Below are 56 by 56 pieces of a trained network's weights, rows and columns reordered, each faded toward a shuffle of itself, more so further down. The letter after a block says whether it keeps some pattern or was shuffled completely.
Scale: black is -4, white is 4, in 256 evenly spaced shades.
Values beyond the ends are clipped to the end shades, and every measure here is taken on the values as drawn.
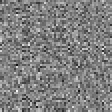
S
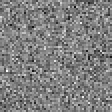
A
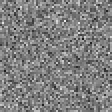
A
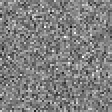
A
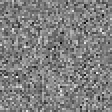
S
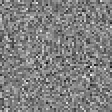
S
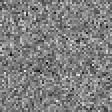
A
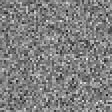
A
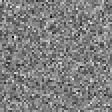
A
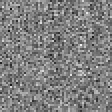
S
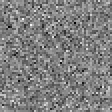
A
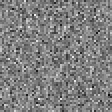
S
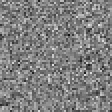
S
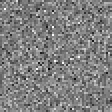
A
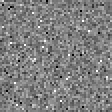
A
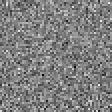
S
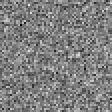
A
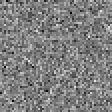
A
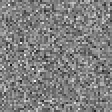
A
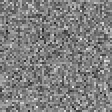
A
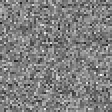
A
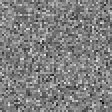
A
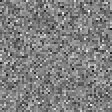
A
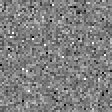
A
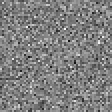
A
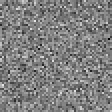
S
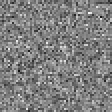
S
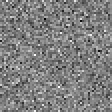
A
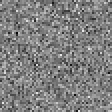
S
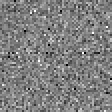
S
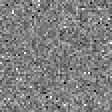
A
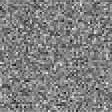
A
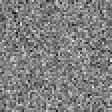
A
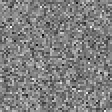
A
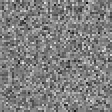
S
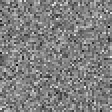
A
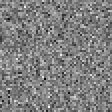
S
